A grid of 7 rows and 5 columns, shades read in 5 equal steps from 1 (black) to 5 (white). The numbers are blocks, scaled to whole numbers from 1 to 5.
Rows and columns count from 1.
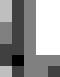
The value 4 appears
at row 1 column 1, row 2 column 1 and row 7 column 1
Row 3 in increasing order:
2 3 3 5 5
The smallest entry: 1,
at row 6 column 2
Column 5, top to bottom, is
5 5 5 5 5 3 2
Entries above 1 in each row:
5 5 5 5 5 4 5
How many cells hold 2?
9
